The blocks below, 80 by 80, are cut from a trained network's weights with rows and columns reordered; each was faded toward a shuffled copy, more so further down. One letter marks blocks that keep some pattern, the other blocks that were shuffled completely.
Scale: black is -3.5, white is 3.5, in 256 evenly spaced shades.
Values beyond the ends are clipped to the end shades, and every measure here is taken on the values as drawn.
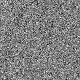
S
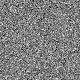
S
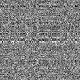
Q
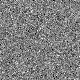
S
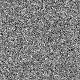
S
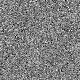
S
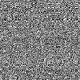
Q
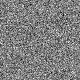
S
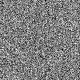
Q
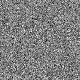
Q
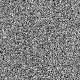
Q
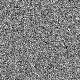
S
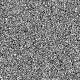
S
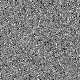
S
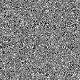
Q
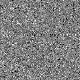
Q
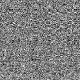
Q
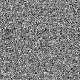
Q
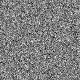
S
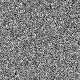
S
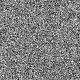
S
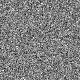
S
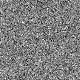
S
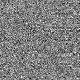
Q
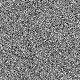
S
